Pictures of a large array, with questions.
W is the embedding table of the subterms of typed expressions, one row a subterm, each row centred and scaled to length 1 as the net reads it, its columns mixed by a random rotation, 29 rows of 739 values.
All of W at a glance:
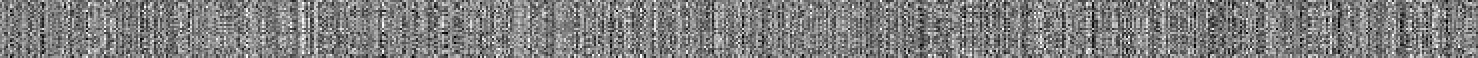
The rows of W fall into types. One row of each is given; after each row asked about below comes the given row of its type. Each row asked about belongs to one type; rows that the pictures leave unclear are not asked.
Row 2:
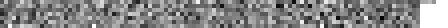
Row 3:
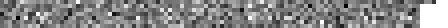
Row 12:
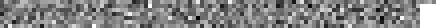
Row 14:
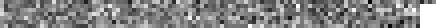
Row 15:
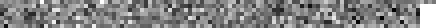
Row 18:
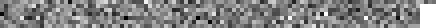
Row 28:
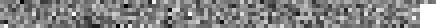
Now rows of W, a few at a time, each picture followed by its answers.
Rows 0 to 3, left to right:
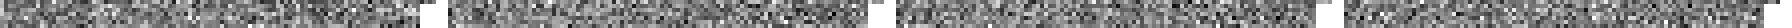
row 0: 14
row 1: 2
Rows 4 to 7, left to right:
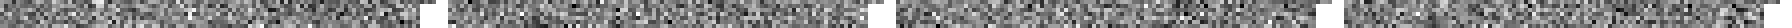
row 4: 14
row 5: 28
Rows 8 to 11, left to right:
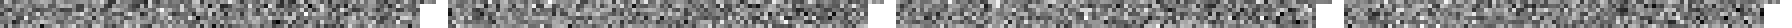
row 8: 12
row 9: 2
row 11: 15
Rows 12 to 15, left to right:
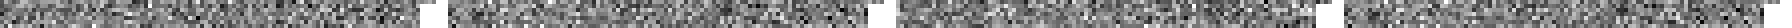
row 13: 15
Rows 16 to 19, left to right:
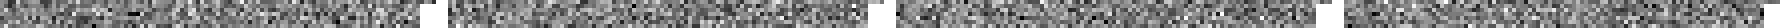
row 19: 15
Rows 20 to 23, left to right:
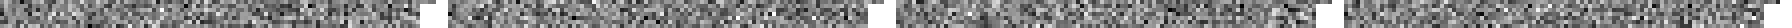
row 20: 28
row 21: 18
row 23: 3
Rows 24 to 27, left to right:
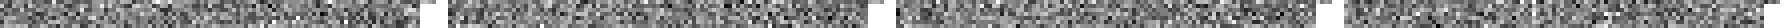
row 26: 2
